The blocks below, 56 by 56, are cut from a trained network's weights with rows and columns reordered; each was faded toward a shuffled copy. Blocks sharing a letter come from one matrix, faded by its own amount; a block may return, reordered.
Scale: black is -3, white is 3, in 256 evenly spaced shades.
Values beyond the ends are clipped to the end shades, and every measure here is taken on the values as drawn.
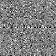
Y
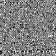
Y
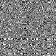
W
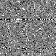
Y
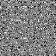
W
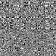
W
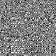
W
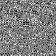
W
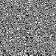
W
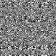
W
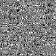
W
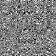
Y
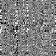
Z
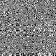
W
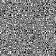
Y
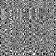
Z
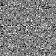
W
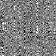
Z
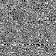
Y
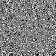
W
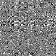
W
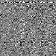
Y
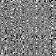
Z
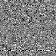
Y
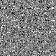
W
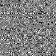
W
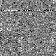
Y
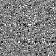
Y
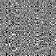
Z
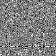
Y
